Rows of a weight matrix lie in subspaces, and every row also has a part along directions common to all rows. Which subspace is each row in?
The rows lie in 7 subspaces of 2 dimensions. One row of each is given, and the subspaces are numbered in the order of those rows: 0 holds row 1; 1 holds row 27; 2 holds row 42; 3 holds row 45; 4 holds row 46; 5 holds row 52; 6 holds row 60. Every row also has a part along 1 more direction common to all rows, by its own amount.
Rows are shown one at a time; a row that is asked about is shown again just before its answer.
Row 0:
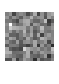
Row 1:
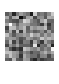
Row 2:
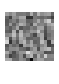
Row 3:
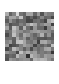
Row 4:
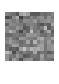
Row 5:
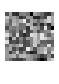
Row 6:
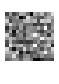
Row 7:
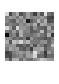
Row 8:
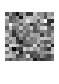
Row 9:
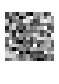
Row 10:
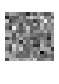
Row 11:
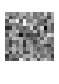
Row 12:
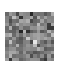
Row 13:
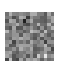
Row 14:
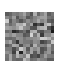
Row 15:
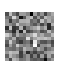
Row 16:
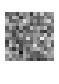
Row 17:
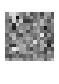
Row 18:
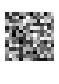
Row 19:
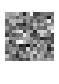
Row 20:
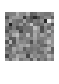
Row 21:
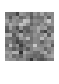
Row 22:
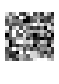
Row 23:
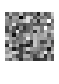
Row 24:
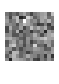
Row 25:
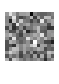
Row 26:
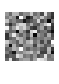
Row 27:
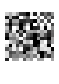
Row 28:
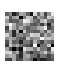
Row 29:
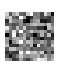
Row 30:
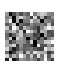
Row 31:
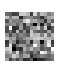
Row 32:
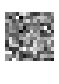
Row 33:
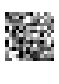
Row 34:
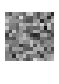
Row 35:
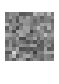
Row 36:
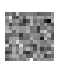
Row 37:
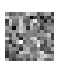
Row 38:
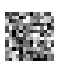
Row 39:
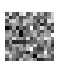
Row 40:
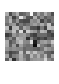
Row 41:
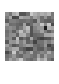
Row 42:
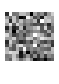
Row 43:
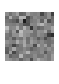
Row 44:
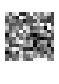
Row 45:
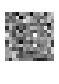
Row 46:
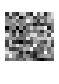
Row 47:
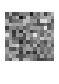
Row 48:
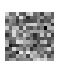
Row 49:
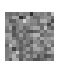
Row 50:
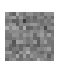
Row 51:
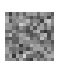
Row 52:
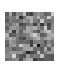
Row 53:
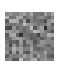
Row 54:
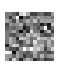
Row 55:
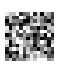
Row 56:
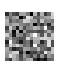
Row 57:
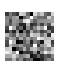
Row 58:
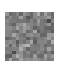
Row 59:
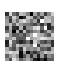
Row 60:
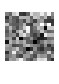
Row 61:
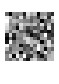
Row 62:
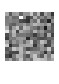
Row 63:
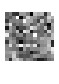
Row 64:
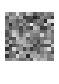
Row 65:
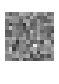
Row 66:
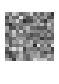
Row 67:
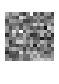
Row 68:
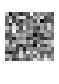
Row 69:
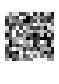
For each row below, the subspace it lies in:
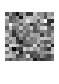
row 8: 0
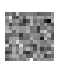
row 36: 5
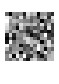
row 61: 5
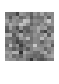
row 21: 5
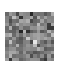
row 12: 2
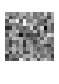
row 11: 4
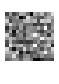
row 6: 2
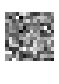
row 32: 6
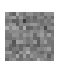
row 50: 0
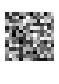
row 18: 1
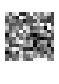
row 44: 6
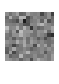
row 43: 4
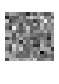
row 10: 1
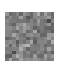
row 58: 3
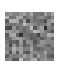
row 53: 4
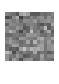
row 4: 6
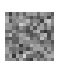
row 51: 5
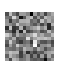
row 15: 2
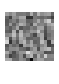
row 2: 5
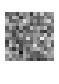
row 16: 5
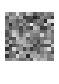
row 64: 0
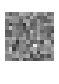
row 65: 1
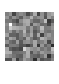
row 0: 0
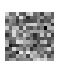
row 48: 0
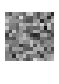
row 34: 5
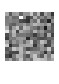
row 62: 3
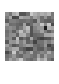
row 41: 6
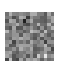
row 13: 4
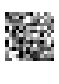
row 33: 6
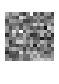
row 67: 3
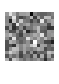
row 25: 2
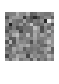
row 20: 0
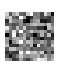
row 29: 1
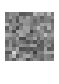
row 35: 6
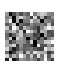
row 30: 2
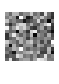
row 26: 3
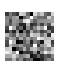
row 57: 1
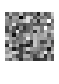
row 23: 3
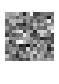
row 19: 3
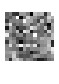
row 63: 3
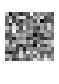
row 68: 2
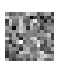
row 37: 1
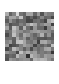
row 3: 0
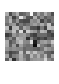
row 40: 2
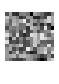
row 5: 6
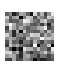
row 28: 0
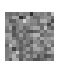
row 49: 4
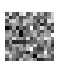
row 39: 4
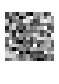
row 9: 1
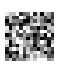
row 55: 5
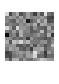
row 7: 4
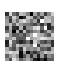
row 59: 2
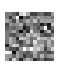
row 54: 6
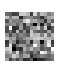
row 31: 1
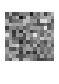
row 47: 1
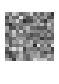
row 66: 0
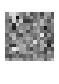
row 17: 2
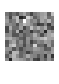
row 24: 4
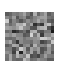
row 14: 3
